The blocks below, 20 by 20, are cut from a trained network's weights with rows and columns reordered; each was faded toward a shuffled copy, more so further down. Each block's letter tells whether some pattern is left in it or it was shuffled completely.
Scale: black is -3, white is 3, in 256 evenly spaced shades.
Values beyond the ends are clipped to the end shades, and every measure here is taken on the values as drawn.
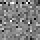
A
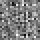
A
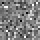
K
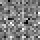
A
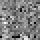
A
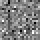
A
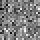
A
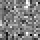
A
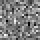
K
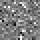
K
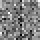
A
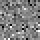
K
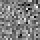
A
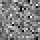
K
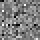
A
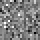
K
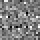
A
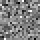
K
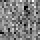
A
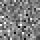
K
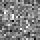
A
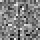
A
